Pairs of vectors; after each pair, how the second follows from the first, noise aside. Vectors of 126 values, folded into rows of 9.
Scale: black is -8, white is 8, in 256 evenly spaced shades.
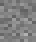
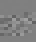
partly zeroed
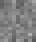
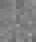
shrunk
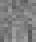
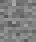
shuffled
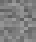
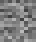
scaled up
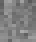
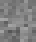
wrapped around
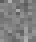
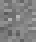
shuffled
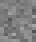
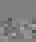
partly zeroed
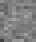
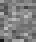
scaled up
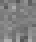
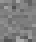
sign-scrambled
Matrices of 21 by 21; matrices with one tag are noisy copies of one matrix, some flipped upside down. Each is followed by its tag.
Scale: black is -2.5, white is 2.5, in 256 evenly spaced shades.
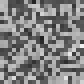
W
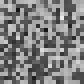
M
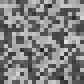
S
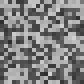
S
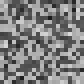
W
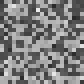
S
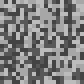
M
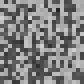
M
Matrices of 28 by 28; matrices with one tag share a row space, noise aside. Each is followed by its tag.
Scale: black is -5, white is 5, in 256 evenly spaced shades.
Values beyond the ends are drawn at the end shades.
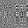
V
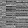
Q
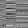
Q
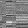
Q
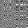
V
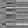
Q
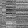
Q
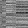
Q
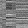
Q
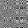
V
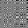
V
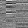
Q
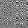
V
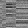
Q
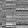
Q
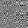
V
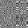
V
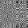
V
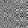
V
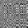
V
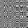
V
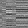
Q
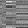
Q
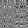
V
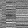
Q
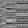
Q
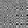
V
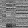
Q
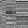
Q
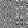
V
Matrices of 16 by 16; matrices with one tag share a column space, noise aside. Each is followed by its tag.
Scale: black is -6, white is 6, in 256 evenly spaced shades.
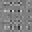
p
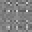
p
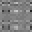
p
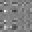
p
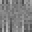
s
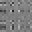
p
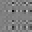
p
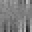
s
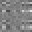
p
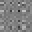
p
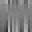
s
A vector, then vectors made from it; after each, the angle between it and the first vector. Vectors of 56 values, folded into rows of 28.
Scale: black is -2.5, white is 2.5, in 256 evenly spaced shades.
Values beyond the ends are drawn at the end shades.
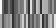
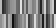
partly aligned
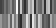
orthogonal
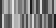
nearly opposite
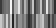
orthogonal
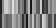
nearly opposite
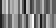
partly opposed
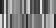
partly opposed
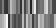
orthogonal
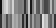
nearly opposite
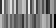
partly opposed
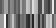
orthogonal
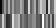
partly opposed
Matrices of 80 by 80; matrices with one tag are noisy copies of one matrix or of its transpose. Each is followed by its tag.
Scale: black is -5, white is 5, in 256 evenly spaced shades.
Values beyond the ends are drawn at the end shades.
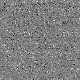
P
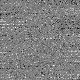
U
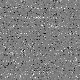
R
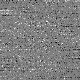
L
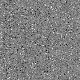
P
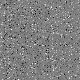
P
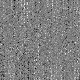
U
